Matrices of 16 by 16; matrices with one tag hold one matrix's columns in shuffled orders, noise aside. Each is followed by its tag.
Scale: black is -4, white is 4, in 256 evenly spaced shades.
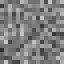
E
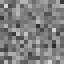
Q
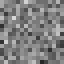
E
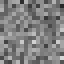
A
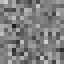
E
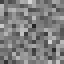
E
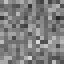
A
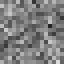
Q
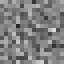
Q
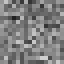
A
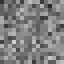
A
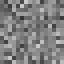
A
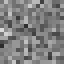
Q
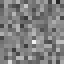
A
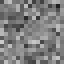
A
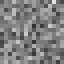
E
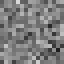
E
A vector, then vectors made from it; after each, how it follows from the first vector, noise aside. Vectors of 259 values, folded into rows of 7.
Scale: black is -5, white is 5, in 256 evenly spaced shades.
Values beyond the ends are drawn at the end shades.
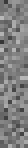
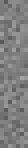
shrunk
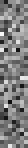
scaled up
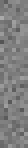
shrunk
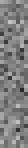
wrapped around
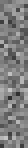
wrapped around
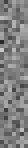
copied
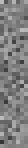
wrapped around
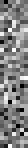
scaled up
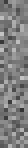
copied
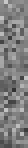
sign-scrambled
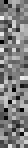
scaled up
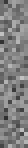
copied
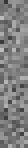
copied
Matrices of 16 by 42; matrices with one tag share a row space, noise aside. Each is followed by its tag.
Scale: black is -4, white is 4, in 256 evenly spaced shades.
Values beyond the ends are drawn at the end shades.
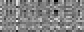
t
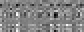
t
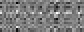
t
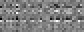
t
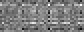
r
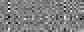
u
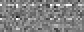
t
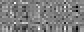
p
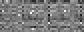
r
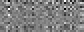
u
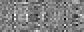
p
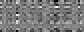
t
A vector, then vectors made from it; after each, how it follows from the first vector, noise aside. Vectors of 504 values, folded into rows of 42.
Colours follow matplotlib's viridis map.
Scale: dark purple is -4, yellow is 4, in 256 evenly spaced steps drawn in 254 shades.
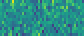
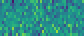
negated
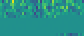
partly zeroed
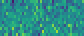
negated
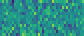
sign-scrambled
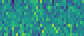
negated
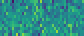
negated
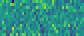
sign-scrambled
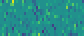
partly zeroed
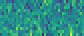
reversed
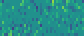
partly zeroed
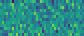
sign-scrambled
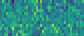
negated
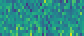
reversed
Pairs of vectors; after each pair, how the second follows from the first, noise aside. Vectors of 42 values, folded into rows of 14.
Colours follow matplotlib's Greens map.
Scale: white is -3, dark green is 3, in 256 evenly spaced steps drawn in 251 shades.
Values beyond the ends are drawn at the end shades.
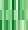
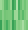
shrunk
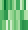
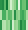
shuffled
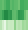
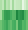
reversed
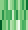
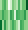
reversed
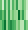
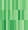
shrunk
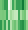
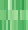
shrunk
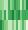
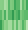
shrunk
